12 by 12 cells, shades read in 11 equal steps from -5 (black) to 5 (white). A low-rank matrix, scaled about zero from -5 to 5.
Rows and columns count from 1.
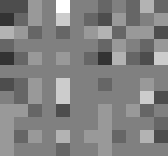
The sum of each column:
-5 -5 4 0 13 0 0 -2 2 -1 5 -3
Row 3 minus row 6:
2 1 -1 0 -1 0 1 2 -1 1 1 -2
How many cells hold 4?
0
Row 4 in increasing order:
-1 -1 -1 0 0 0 0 0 0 0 1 1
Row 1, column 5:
5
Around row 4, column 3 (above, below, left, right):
-1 1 0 0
